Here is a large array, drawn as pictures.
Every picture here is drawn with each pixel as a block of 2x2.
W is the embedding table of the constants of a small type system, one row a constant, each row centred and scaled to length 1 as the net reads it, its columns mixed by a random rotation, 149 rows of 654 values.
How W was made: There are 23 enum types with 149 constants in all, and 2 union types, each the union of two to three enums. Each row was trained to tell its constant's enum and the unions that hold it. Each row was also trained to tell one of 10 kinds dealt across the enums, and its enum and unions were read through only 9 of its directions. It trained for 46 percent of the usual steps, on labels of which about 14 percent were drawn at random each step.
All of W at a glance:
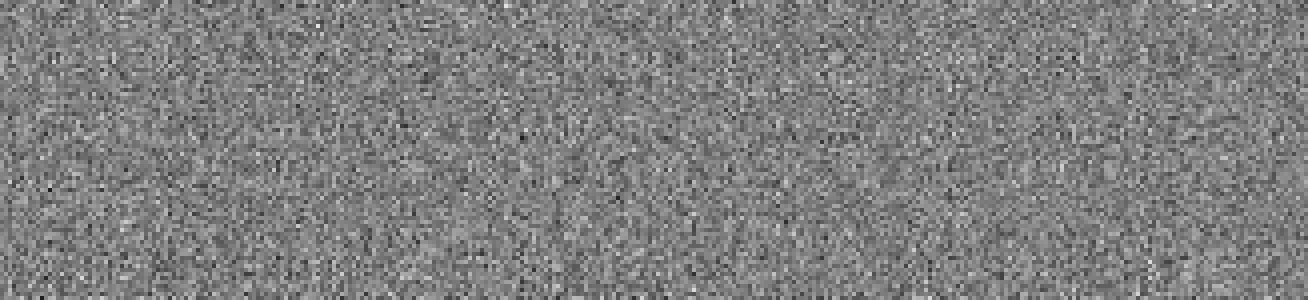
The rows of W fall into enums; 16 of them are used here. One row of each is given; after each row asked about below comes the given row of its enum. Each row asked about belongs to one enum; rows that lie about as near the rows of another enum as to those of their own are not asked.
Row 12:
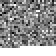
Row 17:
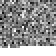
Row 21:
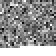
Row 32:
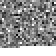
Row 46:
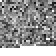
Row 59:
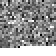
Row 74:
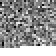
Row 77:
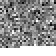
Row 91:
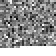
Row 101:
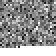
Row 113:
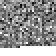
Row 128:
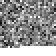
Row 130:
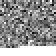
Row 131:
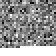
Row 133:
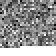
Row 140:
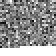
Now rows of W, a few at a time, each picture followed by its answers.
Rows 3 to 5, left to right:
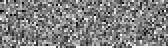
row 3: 130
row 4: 113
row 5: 59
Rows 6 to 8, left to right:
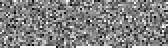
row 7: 140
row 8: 12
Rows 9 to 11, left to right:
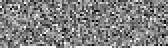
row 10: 91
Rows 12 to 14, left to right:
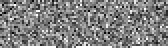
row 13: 32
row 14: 17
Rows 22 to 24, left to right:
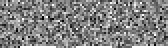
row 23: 32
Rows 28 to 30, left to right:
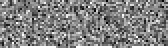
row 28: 77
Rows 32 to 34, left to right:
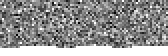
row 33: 21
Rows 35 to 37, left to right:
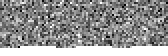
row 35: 113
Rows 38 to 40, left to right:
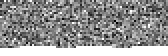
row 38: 130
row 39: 77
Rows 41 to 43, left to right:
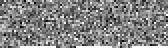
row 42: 101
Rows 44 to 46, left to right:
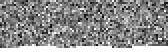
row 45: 133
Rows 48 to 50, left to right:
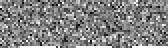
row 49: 131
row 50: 17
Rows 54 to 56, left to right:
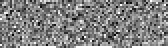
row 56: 128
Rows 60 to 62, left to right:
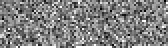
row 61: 17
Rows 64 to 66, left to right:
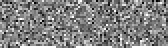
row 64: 133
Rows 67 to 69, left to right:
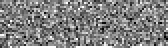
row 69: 21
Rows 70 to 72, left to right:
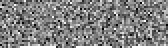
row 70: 21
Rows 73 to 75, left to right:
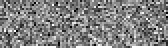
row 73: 128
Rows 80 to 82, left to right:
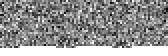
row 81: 131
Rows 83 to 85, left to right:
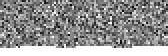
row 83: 74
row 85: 128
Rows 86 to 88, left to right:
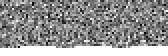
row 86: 113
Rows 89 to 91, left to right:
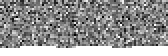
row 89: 74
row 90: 133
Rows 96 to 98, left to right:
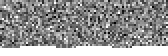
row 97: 32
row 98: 131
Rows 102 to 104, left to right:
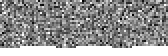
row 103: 17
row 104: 59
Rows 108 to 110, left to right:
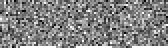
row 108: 130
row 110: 12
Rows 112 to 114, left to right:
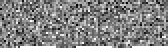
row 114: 74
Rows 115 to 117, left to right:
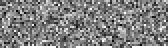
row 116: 131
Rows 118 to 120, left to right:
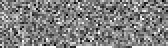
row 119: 59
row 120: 113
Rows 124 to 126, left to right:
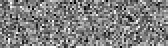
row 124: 32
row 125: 128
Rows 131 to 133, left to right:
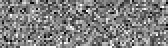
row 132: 91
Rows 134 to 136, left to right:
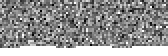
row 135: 133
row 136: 131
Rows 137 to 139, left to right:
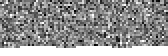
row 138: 74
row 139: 140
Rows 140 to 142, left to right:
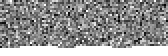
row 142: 133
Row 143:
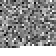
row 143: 130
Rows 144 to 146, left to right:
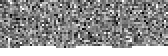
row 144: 32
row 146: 128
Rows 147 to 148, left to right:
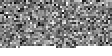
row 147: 74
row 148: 17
